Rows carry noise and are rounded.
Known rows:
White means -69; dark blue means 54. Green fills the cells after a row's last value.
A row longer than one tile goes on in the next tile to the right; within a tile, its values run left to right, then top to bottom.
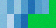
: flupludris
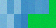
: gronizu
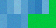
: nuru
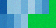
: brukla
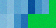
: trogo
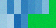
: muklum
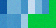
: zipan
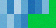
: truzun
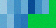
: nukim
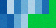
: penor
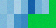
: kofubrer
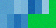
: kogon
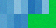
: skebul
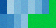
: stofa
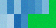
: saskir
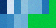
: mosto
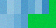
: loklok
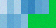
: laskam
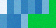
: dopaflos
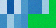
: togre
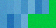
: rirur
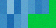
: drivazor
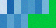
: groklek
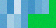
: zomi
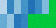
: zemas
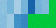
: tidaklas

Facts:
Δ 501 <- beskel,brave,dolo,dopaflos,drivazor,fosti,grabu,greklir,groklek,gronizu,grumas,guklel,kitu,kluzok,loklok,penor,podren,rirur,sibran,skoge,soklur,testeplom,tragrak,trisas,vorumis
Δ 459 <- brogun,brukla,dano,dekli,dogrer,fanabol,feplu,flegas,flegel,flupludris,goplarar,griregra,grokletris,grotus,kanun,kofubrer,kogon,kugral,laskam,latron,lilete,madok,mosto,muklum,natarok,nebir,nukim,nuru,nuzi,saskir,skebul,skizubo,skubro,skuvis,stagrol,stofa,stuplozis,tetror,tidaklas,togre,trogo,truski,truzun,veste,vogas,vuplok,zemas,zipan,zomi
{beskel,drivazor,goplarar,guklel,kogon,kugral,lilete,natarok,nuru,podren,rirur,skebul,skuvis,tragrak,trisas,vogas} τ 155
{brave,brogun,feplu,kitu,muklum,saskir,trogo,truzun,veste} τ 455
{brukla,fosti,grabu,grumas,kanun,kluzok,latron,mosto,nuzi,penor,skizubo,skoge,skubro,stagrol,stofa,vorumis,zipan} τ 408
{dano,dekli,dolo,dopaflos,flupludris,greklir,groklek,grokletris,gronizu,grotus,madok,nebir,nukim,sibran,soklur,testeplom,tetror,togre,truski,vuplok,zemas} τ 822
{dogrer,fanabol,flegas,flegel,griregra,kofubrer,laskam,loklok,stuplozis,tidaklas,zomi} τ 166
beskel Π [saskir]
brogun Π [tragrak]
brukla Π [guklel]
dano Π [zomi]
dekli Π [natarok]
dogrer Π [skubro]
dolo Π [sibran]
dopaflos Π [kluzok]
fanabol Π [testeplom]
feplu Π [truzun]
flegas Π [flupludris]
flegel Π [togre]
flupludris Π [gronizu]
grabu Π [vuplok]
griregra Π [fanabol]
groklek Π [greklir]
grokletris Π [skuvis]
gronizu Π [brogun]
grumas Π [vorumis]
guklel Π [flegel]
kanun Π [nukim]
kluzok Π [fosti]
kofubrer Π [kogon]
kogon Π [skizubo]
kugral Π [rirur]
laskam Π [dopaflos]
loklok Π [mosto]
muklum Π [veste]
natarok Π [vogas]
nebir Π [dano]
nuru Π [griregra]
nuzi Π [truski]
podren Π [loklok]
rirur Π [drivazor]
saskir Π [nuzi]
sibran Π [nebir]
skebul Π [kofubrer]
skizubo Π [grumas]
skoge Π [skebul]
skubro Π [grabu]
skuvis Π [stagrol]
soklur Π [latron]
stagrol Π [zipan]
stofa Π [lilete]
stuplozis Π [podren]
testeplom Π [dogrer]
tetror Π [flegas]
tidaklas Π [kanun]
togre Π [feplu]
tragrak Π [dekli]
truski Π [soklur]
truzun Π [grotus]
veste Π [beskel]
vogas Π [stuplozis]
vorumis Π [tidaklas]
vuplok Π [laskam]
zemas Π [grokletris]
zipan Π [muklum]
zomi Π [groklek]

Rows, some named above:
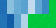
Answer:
skoge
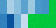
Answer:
skubro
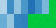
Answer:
tetror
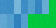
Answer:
skuvis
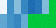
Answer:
vuplok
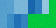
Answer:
kogon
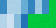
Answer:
stuplozis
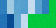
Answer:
kluzok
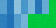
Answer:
guklel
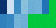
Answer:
mosto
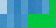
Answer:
greklir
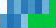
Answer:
testeplom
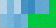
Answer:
fanabol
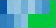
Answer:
brukla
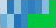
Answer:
grokletris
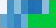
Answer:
vuplok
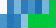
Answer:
testeplom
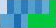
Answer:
soklur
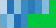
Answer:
grokletris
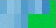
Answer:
loklok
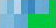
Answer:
griregra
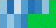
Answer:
feplu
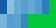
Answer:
tragrak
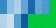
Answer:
brogun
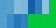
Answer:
kogon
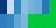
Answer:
latron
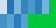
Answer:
dolo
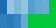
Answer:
skizubo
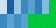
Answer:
sibran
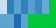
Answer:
soklur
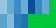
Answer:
nukim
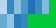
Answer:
zemas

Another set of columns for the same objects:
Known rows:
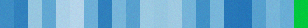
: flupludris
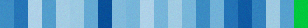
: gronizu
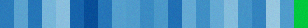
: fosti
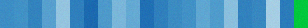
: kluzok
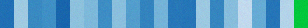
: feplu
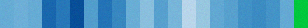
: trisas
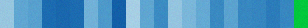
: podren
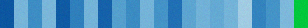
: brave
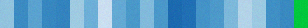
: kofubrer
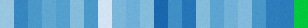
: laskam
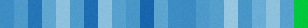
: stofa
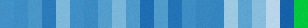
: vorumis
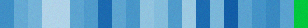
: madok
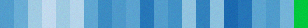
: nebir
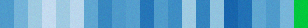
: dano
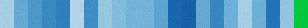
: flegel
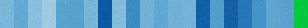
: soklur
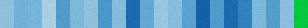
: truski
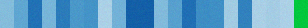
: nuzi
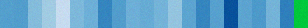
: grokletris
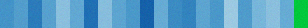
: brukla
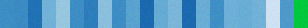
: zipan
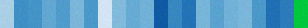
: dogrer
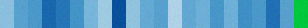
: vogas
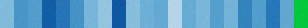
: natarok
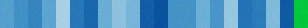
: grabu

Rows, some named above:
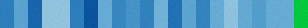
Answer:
mosto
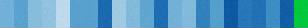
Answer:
testeplom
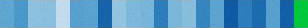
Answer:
dopaflos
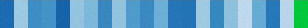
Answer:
feplu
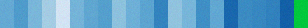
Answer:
vuplok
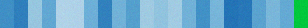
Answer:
flupludris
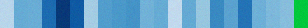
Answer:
beskel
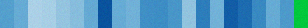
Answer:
sibran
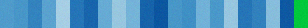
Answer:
grabu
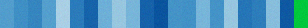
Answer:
grabu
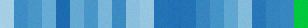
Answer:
loklok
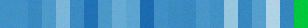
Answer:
skoge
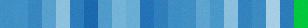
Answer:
kluzok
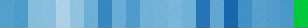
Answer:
tetror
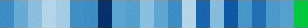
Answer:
greklir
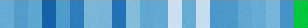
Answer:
skuvis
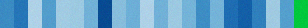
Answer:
gronizu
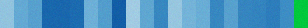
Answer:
podren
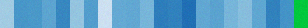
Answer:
griregra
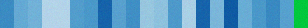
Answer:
nukim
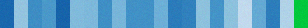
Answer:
truzun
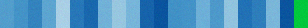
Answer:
grabu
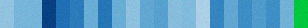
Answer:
guklel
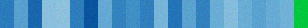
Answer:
mosto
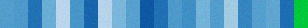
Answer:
skubro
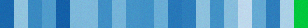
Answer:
truzun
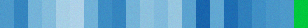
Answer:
dekli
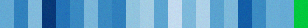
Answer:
tragrak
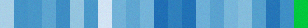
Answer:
fanabol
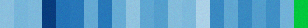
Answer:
guklel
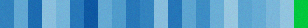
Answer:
latron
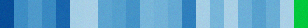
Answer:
brogun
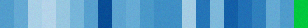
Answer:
groklek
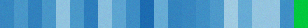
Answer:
kanun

